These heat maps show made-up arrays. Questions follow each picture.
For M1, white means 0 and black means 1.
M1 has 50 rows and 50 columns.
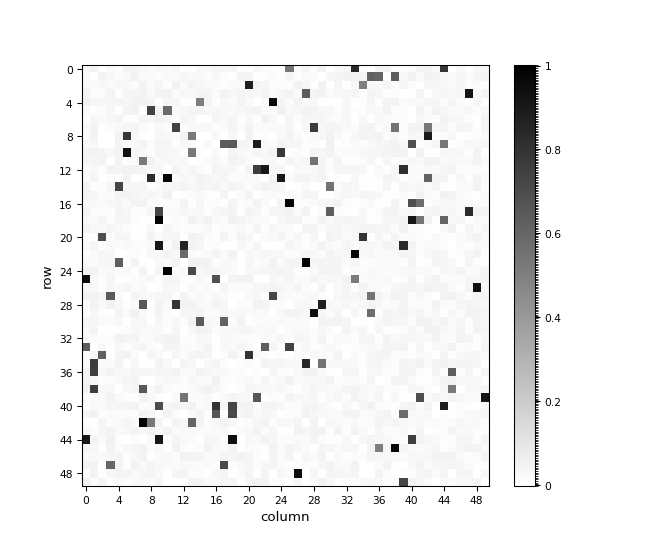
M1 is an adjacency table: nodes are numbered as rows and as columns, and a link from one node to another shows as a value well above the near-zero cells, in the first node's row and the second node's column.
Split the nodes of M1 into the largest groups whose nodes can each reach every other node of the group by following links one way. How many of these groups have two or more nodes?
3
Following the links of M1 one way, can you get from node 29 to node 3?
yes
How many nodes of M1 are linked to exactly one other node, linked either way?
3
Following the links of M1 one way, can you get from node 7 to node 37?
no
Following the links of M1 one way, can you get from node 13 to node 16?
yes
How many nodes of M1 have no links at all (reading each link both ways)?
8
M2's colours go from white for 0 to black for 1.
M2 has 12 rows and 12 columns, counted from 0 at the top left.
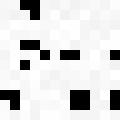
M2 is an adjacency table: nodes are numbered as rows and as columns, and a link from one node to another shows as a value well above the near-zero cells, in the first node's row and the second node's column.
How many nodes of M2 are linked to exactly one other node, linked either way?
0
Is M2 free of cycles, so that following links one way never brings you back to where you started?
yes
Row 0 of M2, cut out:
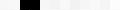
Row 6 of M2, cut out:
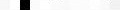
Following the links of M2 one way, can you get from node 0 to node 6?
no
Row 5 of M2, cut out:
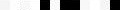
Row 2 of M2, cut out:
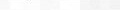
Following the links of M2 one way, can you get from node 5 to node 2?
yes
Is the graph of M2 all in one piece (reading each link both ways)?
yes
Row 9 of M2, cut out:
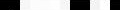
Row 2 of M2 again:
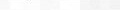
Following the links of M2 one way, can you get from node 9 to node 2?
yes
